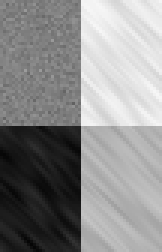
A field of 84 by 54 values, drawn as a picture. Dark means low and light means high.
The table splits into 2 rows of 2 panels. Panel 1,1: middling, fine-grained, faint in contrast. Panel 1,2: very high, slanting down to the right, faint in contrast. Panel 2,1: very low, slanting down to the right, faint in contrast. Panel 2,2: high, slanting down to the right, faint in contrast.
